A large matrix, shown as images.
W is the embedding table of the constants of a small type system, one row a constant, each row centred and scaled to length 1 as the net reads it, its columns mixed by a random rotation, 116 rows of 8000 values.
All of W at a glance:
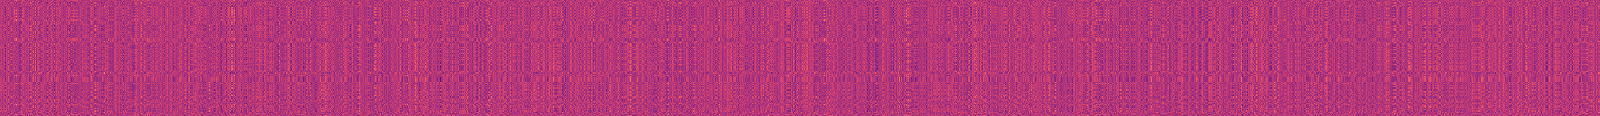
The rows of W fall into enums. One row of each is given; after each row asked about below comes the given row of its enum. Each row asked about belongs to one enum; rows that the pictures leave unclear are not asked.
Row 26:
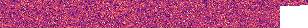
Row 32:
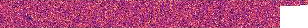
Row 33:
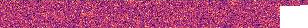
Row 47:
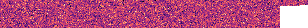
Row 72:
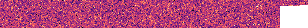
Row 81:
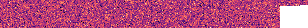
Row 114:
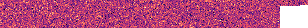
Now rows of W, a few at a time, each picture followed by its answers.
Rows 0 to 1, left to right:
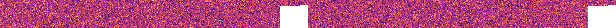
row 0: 114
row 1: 81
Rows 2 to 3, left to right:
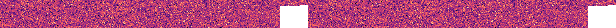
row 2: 26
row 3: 26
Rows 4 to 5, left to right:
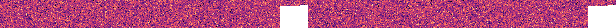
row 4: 32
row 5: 47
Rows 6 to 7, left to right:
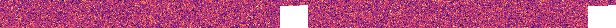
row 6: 72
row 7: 33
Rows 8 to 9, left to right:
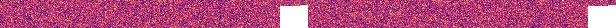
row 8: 32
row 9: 33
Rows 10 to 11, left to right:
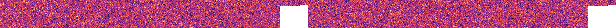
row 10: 114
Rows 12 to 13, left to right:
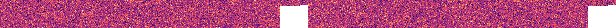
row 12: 33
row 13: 114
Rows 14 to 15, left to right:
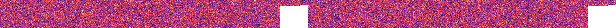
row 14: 33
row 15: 32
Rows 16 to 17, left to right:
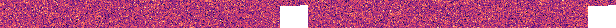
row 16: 114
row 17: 33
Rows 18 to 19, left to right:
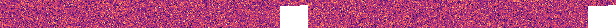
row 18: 26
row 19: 114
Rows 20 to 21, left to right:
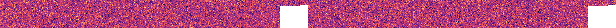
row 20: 114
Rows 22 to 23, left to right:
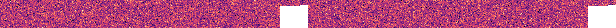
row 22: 33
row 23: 32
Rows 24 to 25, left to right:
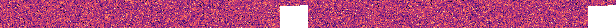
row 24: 81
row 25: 47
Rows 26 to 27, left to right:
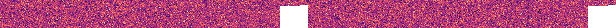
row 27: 32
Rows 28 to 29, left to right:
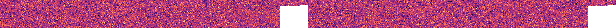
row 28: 26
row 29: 47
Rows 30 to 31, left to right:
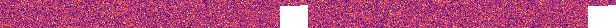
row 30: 26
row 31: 33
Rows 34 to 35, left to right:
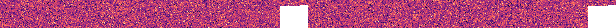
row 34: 26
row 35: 81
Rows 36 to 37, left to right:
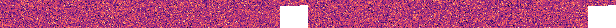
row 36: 26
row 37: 81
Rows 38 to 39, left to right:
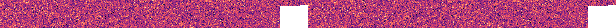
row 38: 114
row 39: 114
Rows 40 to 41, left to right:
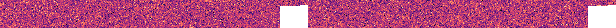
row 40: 114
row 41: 72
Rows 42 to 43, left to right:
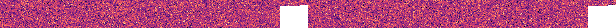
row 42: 26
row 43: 32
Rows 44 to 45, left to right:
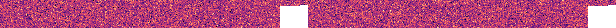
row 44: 32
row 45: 33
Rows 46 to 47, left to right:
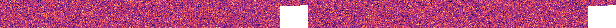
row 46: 33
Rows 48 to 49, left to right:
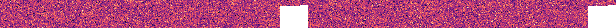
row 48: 33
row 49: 26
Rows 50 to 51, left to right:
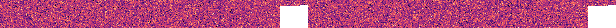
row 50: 32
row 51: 81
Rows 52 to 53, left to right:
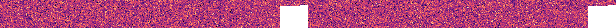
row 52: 32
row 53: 26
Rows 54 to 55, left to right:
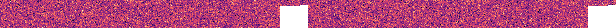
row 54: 33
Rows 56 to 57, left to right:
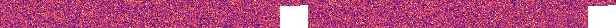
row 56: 33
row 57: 26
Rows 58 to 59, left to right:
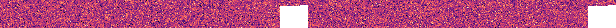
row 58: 81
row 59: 26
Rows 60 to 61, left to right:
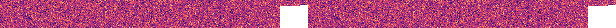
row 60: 32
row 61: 32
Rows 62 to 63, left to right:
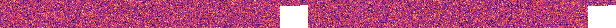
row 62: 33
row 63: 81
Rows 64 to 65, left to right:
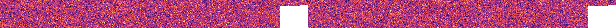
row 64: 26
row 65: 33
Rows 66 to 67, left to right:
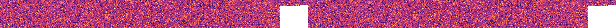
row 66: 81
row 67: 81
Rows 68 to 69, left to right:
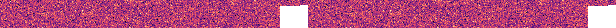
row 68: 33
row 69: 33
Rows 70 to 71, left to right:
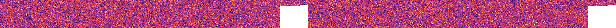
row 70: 32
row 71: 26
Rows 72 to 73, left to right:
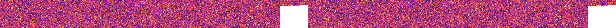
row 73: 72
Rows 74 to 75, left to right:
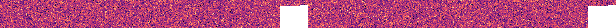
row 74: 32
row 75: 114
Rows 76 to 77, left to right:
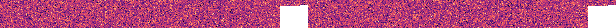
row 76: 32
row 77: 81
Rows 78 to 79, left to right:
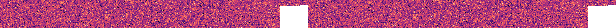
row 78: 81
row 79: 81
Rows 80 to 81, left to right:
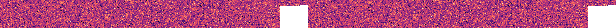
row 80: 81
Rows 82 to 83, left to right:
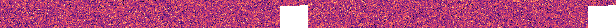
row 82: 47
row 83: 114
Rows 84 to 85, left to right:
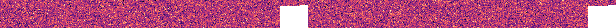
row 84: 47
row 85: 33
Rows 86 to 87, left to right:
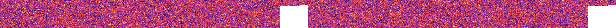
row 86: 47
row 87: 33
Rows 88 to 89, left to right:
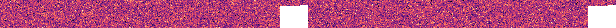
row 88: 33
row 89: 47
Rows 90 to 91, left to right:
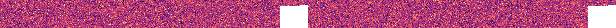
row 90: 47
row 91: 81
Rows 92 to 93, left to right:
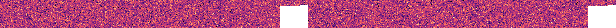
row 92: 32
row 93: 47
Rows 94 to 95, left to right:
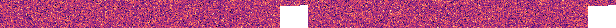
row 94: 32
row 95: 33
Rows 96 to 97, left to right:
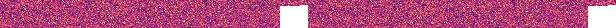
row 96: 26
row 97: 26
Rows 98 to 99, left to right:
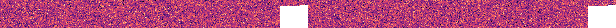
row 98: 47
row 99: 32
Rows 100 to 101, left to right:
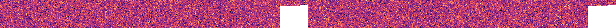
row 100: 32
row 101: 72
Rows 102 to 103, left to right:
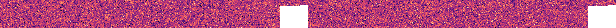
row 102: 81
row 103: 26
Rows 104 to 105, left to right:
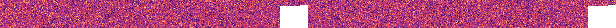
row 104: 114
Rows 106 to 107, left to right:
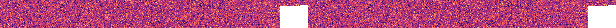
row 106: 81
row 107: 81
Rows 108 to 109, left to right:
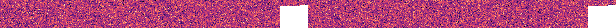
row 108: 47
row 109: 32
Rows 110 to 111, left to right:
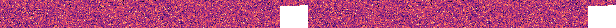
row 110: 47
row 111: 47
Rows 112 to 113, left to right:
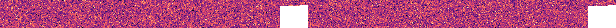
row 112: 72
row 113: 26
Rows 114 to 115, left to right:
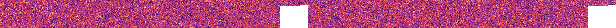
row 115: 32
